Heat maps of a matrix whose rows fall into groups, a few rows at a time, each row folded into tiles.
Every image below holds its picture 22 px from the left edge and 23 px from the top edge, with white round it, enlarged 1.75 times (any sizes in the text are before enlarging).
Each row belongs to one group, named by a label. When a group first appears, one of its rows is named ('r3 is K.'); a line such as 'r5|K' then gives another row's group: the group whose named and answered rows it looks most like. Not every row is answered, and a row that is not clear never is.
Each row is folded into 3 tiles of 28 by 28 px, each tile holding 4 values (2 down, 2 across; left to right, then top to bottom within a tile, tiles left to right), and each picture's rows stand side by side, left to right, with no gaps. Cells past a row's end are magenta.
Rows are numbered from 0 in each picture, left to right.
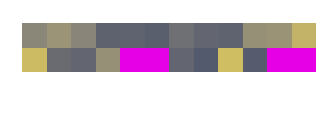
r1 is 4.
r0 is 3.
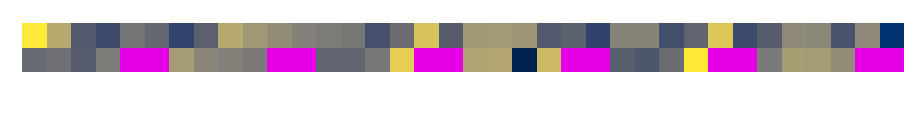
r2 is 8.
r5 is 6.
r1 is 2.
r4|8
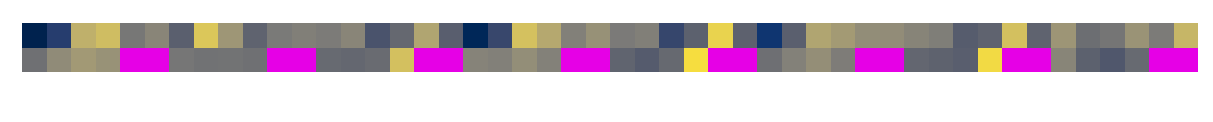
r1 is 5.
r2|8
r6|8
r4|8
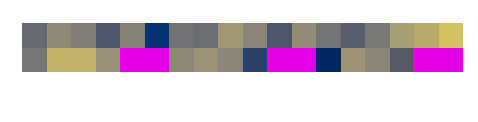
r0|6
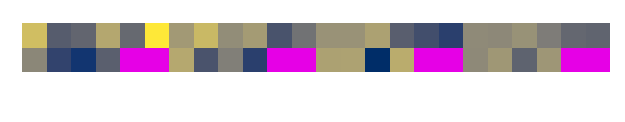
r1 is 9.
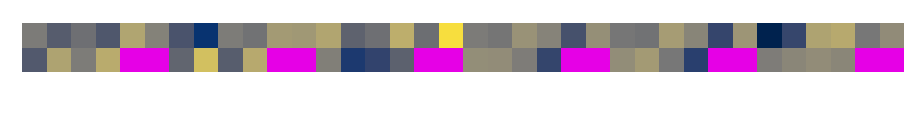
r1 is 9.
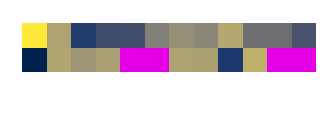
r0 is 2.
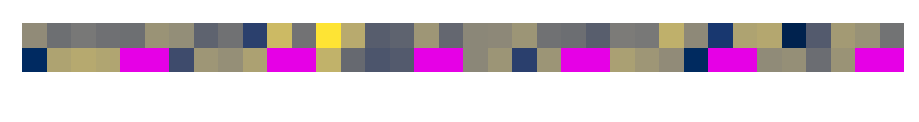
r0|2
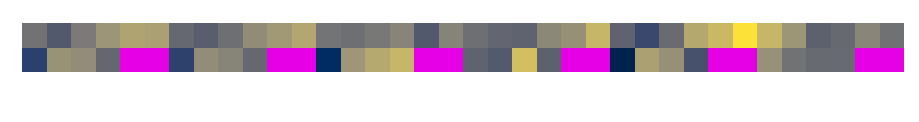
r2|2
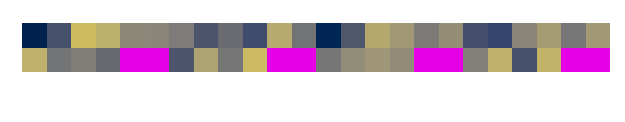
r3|9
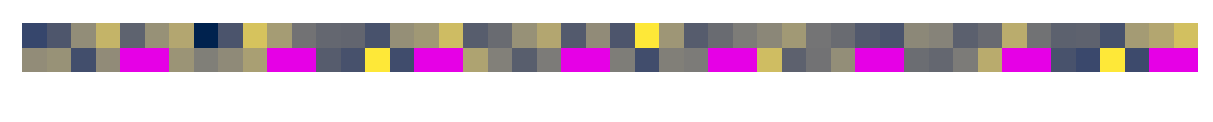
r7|4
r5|3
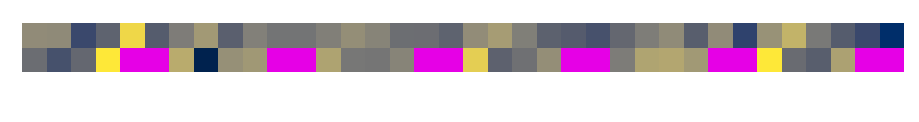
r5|3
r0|8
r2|3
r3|3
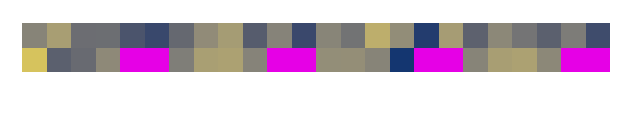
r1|6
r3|6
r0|3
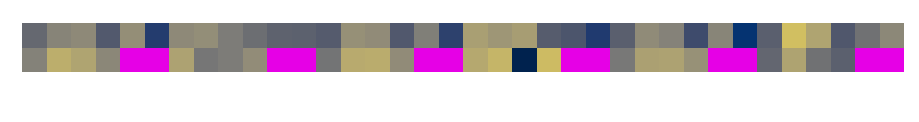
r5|5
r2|6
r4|6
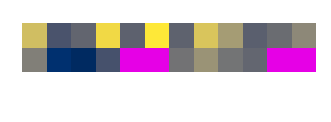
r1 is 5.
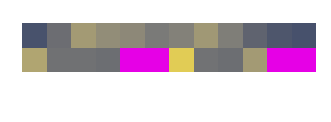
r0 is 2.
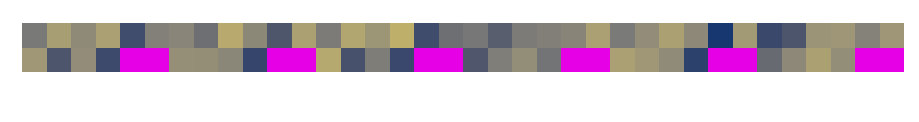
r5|2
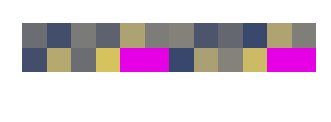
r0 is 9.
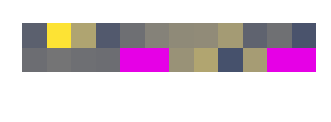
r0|5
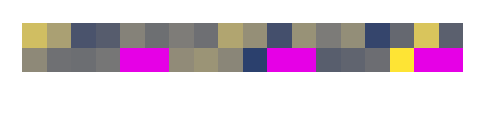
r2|8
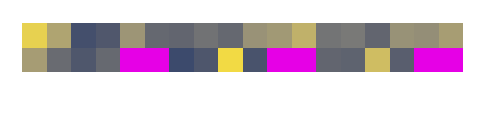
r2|4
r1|4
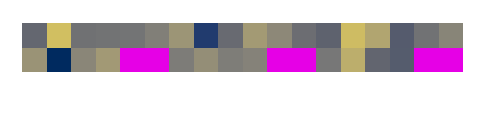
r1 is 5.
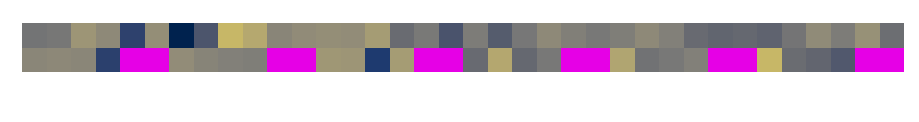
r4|3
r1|2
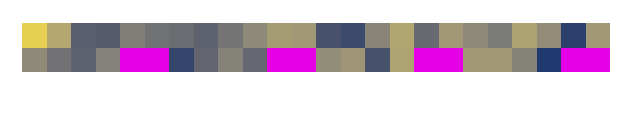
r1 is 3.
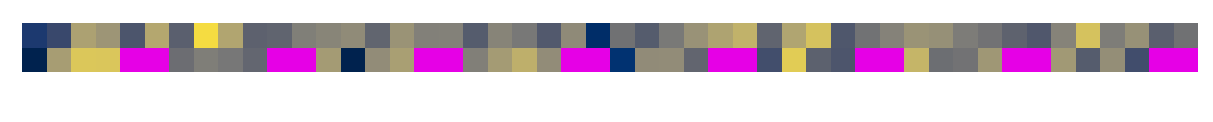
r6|3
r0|2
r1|5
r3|6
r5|5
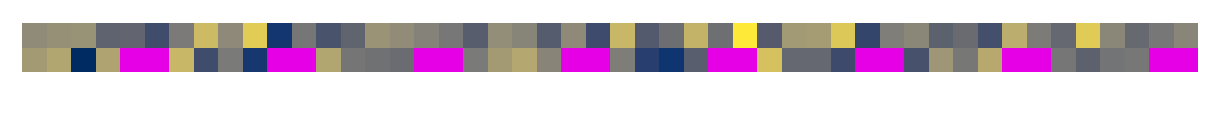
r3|6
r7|5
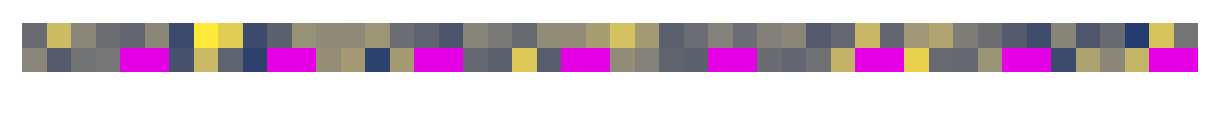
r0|5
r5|8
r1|5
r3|4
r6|3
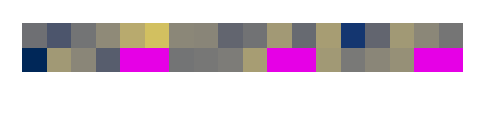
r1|8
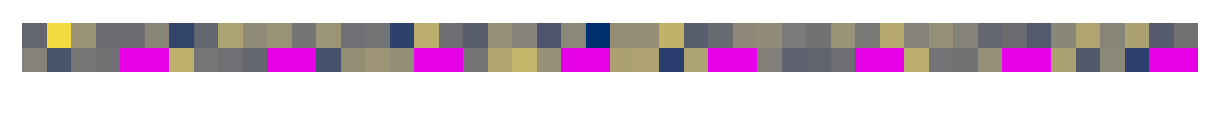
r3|6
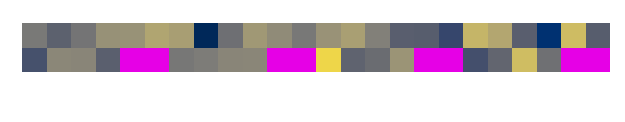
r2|3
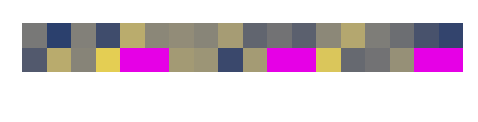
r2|3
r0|9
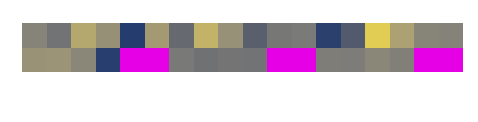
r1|5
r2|2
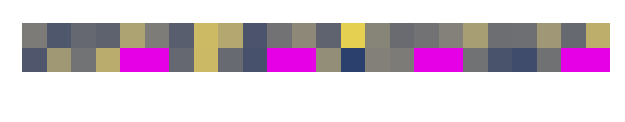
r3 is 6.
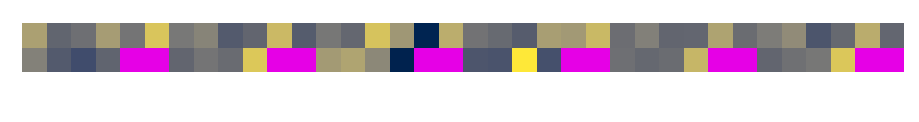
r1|8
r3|4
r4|8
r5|8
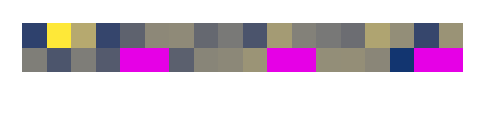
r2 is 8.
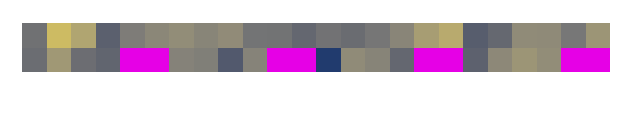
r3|2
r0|5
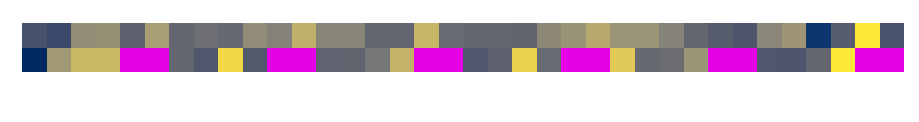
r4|3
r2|8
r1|4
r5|8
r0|2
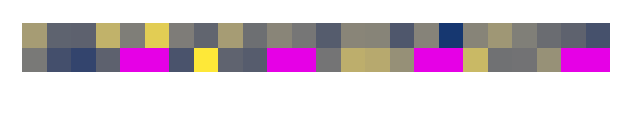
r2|6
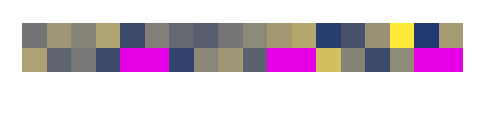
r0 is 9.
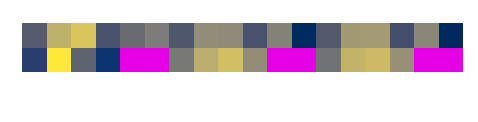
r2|6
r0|5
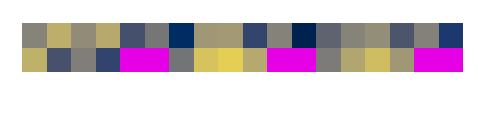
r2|6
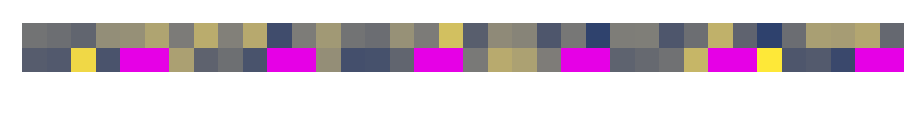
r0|4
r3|6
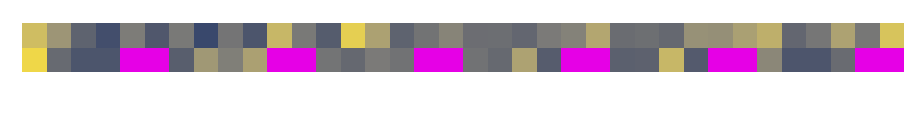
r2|5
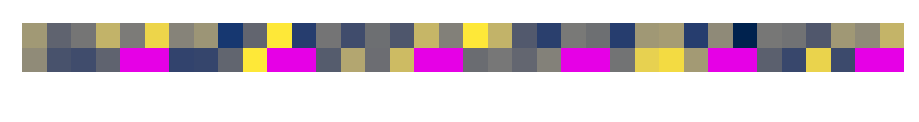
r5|4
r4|6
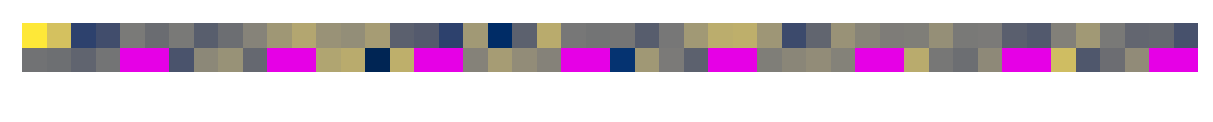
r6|3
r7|3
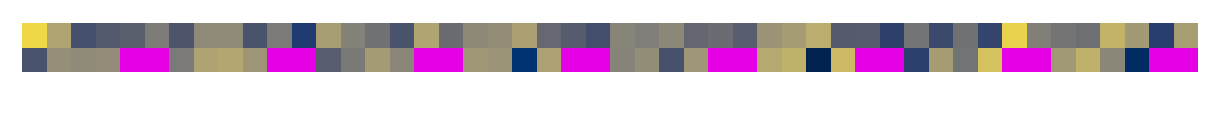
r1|6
